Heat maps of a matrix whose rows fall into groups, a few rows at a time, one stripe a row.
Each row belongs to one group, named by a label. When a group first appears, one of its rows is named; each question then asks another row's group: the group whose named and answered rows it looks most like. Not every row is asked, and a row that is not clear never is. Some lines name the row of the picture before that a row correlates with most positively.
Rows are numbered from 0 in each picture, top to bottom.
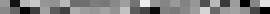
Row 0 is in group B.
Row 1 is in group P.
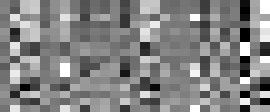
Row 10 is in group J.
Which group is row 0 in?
B
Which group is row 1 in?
B
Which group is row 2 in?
J
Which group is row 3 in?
B
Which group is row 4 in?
B
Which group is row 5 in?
B
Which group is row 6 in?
P
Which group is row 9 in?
J
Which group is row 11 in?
P
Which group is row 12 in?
P
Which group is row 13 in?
B
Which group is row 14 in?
P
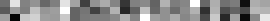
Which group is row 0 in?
J
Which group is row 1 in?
J
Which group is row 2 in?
B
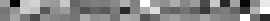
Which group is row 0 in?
B
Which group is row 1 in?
B
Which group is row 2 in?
P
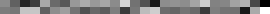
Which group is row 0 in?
P
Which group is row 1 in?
B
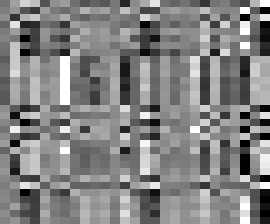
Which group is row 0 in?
B
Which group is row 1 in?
P
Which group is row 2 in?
B
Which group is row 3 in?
P
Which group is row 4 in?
P
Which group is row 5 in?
P
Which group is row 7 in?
P
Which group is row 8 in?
J
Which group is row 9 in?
J
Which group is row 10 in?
J
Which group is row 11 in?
J
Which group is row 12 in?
J
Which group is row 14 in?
J
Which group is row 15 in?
P
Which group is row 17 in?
P
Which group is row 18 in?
J
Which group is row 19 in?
P
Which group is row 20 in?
B
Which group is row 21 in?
J
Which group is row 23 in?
B
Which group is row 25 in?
P
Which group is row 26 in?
B
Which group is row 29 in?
P
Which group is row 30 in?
P
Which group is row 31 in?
P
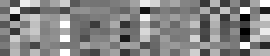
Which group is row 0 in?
B
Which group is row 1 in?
P
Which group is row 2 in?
B
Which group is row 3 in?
J
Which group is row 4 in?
B
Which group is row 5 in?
J
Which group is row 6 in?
P
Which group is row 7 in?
J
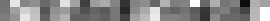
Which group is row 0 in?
J
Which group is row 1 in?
B
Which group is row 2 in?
B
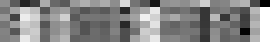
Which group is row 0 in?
P
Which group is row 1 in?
B
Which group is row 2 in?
B
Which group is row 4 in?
B
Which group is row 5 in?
B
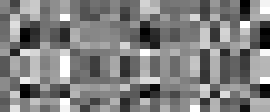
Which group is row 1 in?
B
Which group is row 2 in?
J
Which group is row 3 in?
P
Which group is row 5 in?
P
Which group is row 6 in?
P
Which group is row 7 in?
B
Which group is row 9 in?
J
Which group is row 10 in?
J
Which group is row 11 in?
B
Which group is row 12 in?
P
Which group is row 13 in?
P
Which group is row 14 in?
J
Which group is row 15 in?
J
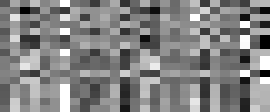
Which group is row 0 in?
J
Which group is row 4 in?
J
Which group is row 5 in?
P
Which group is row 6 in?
P
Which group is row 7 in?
J
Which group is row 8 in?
B
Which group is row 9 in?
B
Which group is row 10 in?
P
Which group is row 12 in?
J
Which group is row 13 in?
J
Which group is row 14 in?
J
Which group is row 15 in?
J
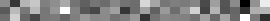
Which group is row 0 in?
B
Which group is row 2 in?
P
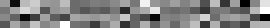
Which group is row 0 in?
B
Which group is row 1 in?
B
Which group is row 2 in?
P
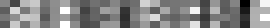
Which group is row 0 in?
B
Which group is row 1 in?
J
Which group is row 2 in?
B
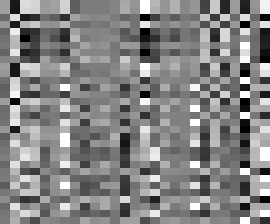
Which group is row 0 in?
B
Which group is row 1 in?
B
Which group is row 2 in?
P
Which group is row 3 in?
B
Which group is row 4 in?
P
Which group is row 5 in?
P
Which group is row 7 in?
P
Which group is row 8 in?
P
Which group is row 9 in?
B
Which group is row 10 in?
B
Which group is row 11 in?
P
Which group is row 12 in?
J
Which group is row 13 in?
P
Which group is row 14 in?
B
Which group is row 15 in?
J
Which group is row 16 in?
P
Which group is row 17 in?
J
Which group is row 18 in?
B
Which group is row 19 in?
J
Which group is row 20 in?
J
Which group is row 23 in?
J
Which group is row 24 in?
P
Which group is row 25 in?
B
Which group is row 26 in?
J
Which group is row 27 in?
B
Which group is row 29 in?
J
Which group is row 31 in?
P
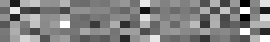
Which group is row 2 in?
B
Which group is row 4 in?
P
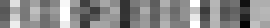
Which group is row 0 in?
J
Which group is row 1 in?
J
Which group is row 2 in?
J
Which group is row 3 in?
J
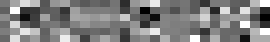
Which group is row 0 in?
B
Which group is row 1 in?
P
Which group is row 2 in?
P
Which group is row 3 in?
P
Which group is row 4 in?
B
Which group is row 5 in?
J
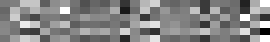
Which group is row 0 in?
B
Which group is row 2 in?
P
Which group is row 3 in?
B
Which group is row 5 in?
B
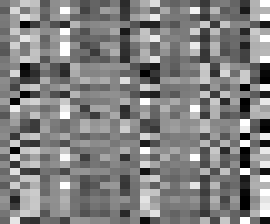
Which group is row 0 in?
B
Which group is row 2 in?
B
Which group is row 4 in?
J
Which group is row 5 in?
B
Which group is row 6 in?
J
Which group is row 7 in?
J
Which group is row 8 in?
B
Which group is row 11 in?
P
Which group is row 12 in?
B
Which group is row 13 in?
P
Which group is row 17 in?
P
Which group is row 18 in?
P
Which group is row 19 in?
B
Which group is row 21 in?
B
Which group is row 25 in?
B
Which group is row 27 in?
B
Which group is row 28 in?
B
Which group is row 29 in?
B
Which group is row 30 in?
B
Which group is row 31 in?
P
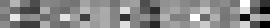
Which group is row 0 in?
P
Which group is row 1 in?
P
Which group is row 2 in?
J
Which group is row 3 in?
P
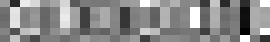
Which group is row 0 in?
B
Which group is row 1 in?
J
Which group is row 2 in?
J
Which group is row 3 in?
J
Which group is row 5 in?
P
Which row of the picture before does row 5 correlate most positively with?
0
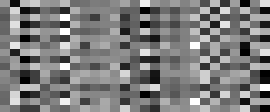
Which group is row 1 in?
P
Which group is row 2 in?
J
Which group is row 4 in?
J
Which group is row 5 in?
P
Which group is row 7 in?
B
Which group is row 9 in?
J
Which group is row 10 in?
P
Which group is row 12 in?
B
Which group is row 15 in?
P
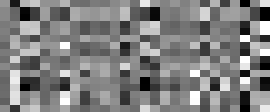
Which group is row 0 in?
B
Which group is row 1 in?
P
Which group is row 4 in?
B
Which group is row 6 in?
J
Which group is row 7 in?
B
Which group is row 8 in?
P
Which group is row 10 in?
J
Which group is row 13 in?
J
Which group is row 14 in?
J
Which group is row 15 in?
B
